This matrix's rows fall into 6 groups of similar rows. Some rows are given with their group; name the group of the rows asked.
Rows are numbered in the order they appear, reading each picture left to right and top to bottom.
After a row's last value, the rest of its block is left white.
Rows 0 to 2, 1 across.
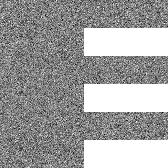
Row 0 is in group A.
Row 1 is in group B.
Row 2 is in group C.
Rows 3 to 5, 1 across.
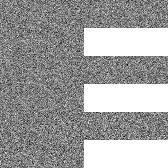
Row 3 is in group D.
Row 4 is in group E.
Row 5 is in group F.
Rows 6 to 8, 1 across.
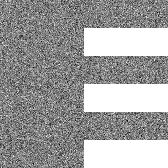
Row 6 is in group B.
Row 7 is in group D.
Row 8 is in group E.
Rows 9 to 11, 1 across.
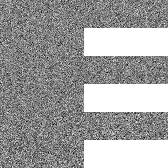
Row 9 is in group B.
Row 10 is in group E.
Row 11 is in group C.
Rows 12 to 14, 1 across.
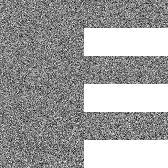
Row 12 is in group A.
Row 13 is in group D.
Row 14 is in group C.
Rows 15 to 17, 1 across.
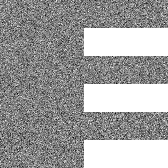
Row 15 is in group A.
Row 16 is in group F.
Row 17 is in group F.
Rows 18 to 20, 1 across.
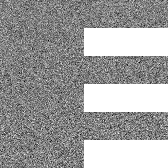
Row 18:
C
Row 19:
E
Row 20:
A
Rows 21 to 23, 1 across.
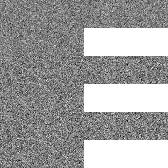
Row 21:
D
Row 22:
E
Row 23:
E
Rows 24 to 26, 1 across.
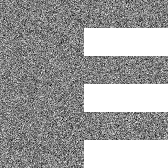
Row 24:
D
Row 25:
A
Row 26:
C
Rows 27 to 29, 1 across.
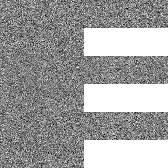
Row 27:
A
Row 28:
C
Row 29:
C
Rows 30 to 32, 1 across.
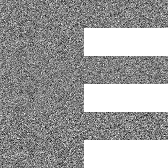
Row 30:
A
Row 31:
A
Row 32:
A
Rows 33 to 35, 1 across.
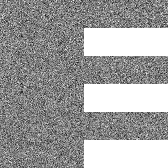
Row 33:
A
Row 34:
B
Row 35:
D
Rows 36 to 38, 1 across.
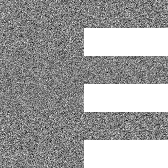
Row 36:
A
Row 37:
E
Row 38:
A
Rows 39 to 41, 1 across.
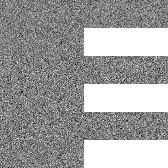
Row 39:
D
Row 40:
B
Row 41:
E
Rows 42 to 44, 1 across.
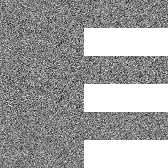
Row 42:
D
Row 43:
D
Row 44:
A
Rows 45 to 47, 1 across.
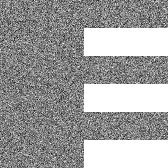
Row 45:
F
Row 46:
D
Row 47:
F
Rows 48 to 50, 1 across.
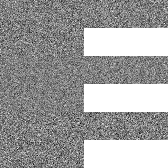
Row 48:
F
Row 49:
F
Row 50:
D
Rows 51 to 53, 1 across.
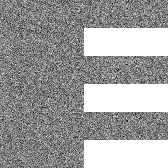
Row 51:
D
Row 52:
C
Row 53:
E
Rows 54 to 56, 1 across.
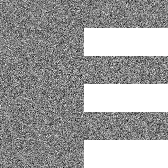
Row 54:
D
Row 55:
F
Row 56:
E
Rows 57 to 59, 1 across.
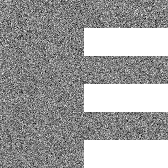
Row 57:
B
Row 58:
A
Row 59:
E
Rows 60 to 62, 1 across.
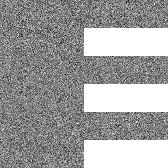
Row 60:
D
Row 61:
B
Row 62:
C
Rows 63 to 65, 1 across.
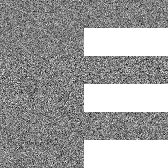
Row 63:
E
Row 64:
A
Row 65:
D
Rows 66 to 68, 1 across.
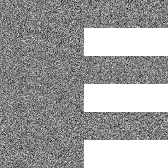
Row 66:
D
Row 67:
D
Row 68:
A
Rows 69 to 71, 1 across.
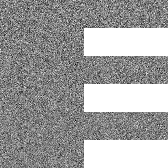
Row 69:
F
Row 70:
B
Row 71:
B
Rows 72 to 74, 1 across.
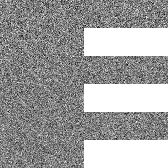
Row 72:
B
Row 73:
E
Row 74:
C
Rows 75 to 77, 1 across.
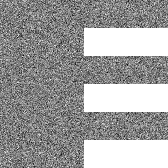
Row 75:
D
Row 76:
E
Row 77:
D
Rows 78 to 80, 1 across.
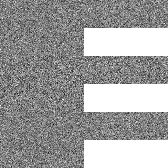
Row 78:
F
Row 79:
F
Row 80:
C
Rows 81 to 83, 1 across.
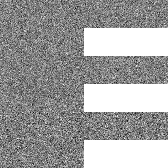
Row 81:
B
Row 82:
C
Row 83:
E
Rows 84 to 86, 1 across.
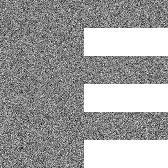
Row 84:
F
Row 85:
A
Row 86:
B
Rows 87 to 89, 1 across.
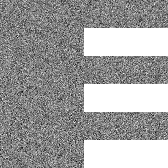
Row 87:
D
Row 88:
B
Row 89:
B
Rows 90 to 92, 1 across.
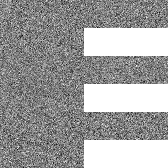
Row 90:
B
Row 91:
C
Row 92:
D
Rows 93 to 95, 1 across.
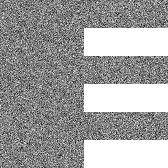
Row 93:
C
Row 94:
F
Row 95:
B
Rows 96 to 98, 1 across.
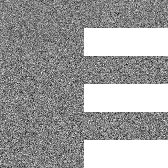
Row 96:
C
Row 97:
A
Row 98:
F
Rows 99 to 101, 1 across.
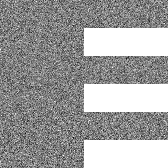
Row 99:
F
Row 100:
D
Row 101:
F
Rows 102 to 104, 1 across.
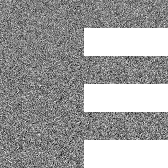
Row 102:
B
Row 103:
D
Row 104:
D
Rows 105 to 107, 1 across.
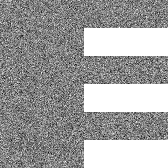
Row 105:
B
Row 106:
A
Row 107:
C
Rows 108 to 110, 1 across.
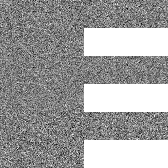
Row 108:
E
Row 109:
E
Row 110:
D
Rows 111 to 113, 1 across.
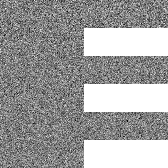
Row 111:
F
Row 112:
F
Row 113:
E
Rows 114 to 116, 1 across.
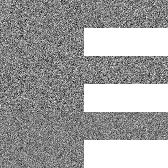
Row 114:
B
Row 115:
F
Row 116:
B
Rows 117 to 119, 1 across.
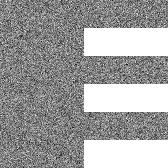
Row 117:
B
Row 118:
A
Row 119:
D
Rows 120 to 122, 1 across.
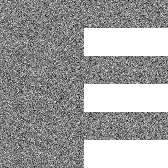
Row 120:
A
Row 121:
D
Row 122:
D
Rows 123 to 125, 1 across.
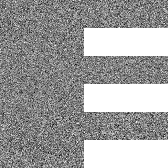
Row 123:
F
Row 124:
A
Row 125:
C
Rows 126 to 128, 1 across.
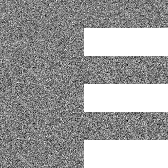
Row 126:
A
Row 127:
E
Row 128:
E
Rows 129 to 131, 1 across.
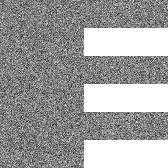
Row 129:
C
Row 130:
F
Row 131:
C
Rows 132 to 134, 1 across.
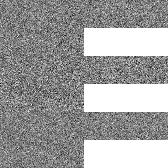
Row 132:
D
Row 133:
C
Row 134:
D
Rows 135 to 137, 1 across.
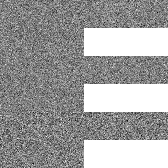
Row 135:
C
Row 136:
F
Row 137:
E
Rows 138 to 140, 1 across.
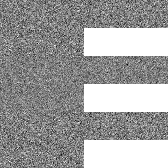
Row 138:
D
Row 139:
E
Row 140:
D
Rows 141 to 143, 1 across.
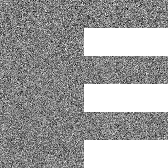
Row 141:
E
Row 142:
B
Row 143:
C
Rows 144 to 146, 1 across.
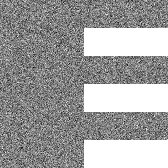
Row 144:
D
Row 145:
E
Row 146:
B
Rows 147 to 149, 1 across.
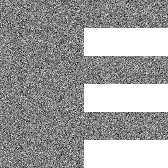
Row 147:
D
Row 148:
B
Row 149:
D
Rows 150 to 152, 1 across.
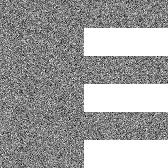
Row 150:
D
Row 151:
A
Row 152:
B
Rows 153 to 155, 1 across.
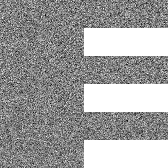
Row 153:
A
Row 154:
A
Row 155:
E
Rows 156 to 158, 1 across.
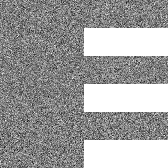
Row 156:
D
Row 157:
C
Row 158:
F
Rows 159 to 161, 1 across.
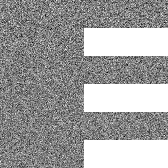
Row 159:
A
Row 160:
E
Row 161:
F
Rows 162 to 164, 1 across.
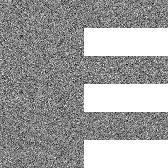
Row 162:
B
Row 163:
A
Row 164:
D
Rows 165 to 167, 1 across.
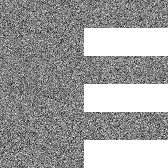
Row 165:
D
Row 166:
C
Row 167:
F
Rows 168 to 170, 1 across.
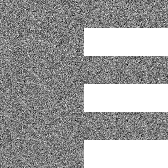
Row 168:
D
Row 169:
E
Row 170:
E
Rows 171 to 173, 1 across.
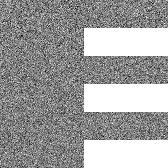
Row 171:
B
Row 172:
A
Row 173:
F
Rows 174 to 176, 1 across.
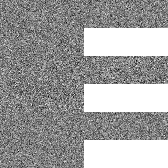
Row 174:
D
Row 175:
C
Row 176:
F
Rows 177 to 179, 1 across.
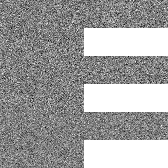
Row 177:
C
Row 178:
A
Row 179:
A
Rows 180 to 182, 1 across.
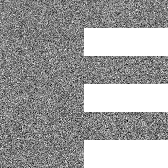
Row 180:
C
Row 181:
A
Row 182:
E
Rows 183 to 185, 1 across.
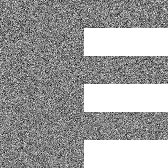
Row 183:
F
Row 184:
A
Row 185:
B
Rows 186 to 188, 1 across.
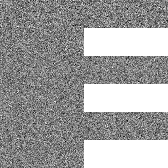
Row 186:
E
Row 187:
D
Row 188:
E
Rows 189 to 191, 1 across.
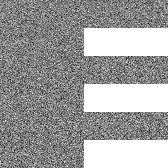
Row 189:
A
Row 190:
D
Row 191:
F
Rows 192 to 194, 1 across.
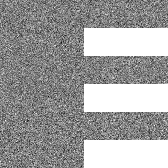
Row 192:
D
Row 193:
C
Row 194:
F
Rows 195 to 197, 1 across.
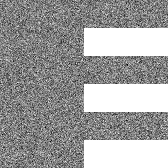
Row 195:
D
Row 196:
E
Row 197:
A
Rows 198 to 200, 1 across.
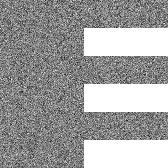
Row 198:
F
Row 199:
B
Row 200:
A
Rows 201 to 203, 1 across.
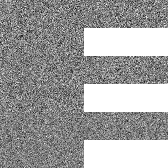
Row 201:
B
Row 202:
C
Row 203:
E
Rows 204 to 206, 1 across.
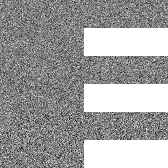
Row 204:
A
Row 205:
D
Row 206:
B
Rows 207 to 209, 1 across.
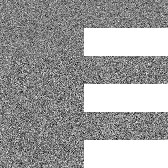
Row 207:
A
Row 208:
B
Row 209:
C
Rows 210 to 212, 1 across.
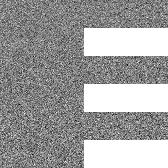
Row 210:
A
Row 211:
E
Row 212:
A
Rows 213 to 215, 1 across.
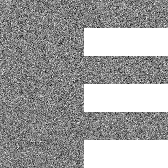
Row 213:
B
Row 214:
A
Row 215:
D
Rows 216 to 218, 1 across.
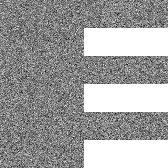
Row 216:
C
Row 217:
A
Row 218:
F
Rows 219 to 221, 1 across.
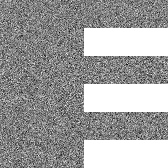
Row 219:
B
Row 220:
A
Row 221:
D
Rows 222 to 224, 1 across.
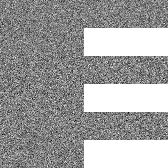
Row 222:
F
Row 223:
F
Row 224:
A
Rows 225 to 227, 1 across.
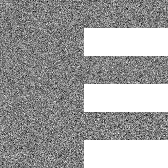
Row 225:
E
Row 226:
D
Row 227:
A
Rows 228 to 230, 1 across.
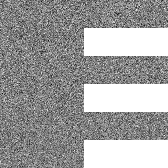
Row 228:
C
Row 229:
A
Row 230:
F
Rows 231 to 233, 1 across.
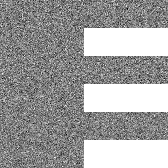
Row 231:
E
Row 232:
A
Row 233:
D
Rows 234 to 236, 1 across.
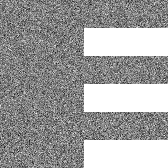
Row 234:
D
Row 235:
F
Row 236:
F
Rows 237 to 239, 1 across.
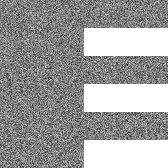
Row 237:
D
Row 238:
E
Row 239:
E
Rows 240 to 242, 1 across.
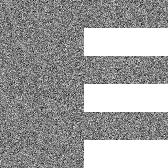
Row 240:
E
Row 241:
C
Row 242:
F
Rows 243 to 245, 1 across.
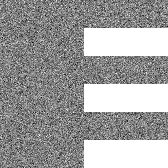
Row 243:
A
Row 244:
B
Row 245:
E
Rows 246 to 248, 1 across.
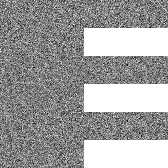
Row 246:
F
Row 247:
E
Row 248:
E
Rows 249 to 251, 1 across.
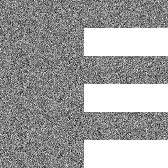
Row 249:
F
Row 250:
B
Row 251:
B
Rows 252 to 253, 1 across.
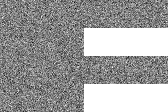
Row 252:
A
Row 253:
D
